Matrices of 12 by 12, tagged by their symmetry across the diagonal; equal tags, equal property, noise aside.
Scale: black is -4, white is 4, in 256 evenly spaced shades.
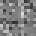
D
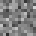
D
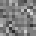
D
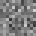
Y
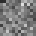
Y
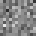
Y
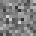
D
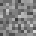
Y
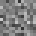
D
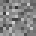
Y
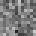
Y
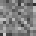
D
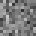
Y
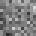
D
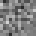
D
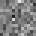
Y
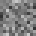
D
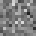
Y
